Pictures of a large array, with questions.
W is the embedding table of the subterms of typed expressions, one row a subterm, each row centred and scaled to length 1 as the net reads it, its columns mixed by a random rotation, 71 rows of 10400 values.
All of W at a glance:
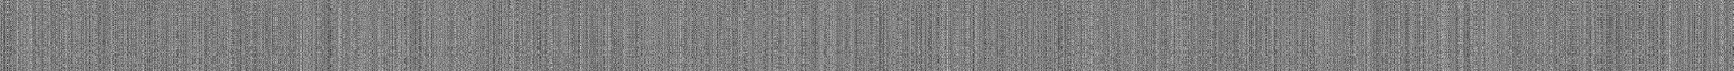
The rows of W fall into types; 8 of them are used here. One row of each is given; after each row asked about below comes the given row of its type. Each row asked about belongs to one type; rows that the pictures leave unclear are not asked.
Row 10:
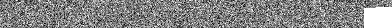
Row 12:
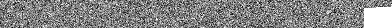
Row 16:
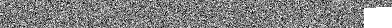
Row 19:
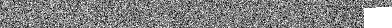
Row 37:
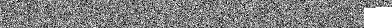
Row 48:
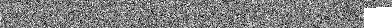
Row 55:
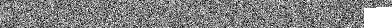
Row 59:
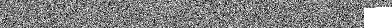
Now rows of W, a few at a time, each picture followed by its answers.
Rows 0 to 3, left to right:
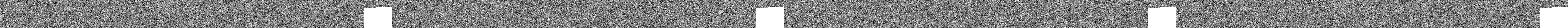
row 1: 12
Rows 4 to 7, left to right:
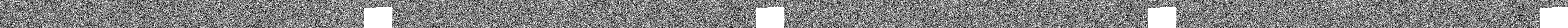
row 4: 12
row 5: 37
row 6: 48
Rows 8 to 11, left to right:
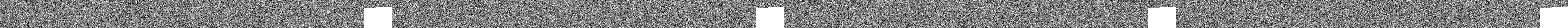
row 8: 12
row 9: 55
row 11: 59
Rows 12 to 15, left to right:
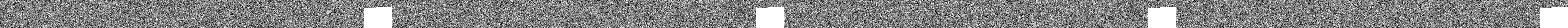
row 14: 48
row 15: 37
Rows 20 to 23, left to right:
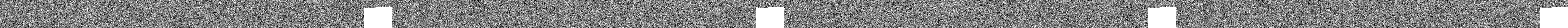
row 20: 59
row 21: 37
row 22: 59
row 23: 37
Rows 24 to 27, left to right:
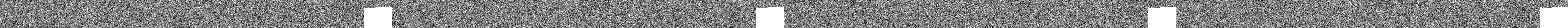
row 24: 59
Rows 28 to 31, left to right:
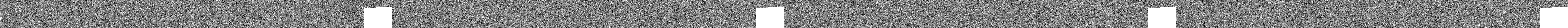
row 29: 59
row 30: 10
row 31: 12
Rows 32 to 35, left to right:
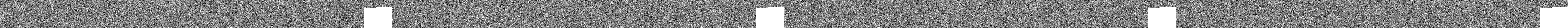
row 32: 55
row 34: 37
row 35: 55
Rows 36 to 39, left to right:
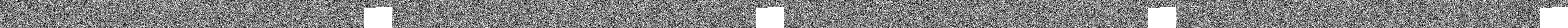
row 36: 10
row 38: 12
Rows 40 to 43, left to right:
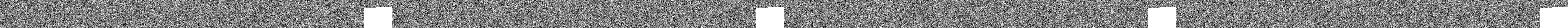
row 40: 10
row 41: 16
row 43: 48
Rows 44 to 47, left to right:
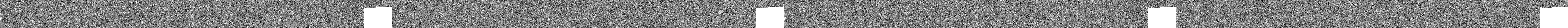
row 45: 12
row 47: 37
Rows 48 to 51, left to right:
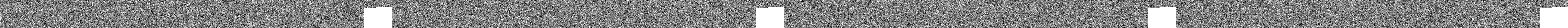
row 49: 55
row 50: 10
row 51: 10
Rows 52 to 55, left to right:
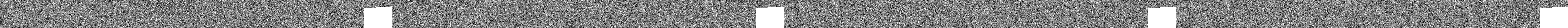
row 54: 55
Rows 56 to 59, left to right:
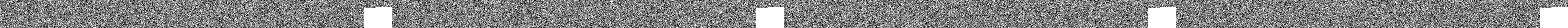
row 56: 37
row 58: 48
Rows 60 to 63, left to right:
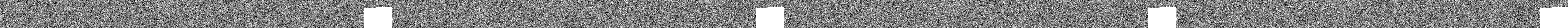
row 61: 59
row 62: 59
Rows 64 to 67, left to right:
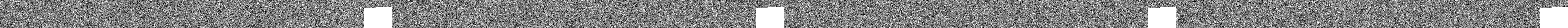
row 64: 12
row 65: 10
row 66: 55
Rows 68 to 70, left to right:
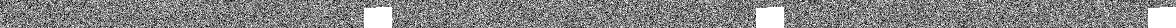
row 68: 10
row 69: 59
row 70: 10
